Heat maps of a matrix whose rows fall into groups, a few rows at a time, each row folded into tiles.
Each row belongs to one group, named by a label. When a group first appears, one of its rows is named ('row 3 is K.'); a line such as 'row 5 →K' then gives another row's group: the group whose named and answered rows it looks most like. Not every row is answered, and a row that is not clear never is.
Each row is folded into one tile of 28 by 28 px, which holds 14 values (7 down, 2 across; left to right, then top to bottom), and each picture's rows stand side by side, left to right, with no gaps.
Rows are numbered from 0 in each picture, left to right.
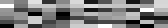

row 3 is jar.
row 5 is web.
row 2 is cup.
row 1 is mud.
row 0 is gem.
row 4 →jar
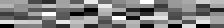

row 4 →mud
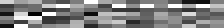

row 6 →jar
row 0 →gem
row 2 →cup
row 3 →gem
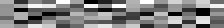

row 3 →jar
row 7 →mud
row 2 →gem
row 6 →mud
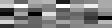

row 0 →mud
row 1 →gem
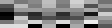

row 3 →mud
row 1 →web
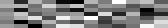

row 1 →mud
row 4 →gem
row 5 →cup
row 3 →mud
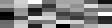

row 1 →gem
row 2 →web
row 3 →jar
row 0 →cup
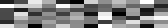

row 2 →jar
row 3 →gem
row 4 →cup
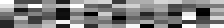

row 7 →cup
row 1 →cup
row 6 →gem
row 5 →web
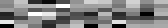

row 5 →cup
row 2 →cup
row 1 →jar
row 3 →gem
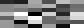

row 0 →jar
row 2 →gem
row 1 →mud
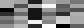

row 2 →mud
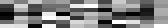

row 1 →gem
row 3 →jar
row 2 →mud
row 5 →cup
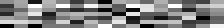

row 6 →jar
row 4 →mud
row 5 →web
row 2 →jar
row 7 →cup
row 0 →mud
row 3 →jar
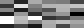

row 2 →web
